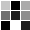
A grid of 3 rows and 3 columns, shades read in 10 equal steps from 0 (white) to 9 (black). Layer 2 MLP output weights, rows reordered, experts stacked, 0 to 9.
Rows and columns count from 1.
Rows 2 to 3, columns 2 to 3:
8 4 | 0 8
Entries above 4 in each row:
1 2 2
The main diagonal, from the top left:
2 8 8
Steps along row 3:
down up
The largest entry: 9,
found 2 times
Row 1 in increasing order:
2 3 9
